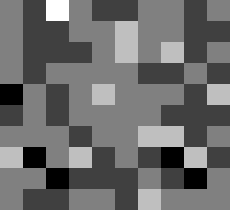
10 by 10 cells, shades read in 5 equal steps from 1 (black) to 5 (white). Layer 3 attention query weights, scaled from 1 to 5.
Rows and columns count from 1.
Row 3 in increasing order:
2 2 2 2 3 3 3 3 4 4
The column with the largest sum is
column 7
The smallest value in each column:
1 1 1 2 2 2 2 1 1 2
